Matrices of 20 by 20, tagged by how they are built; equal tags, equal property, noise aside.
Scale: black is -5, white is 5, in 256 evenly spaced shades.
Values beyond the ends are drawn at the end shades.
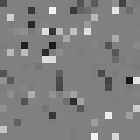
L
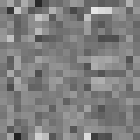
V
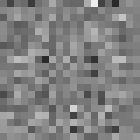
V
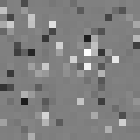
L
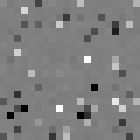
L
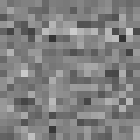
V
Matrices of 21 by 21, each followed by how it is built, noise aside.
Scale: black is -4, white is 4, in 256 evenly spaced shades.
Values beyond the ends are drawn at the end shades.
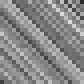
Toeplitz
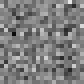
low rank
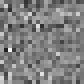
low rank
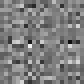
low rank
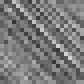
Toeplitz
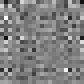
low rank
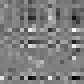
low rank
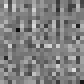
low rank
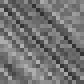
Toeplitz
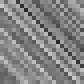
Toeplitz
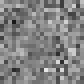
low rank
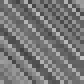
Toeplitz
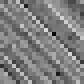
Toeplitz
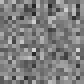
low rank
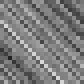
Toeplitz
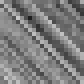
Toeplitz
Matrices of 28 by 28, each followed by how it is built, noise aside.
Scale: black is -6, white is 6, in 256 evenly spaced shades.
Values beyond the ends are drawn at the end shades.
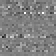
uneven rows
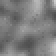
smooth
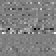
uneven rows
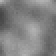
smooth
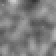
smooth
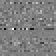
uneven rows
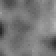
smooth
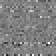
uneven rows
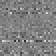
uneven rows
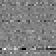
uneven rows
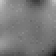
smooth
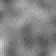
smooth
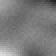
smooth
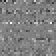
uneven rows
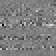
uneven rows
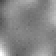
smooth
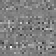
uneven rows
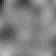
smooth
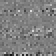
uneven rows
